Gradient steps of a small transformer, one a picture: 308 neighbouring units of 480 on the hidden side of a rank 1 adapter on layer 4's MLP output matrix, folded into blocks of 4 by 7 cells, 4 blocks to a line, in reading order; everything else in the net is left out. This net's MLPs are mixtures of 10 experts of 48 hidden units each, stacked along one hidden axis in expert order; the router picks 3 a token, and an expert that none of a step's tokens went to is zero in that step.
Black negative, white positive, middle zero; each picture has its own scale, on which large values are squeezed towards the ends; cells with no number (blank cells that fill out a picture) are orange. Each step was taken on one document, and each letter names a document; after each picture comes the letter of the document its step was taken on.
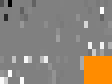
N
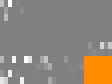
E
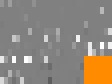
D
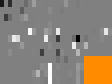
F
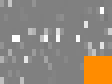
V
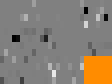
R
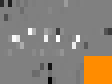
F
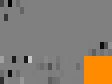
E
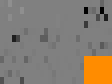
R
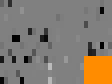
D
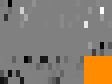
N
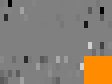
N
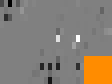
F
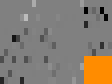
R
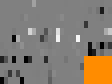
V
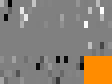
N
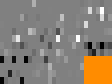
V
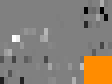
R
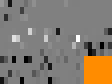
F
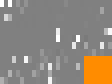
F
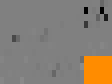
R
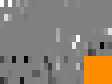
F
